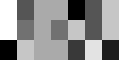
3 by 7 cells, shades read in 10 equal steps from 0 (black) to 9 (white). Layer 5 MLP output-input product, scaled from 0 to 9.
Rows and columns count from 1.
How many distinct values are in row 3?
6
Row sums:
34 40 30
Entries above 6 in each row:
2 3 2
